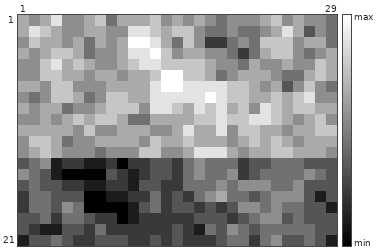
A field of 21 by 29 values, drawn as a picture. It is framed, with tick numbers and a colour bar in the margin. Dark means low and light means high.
The ninth with the highest average is the top middle. The ninth with the lowest average is the bottom left. A horizontal seam about 60% of the way down splits the table, and the top part is higher. There are no regular stripes.
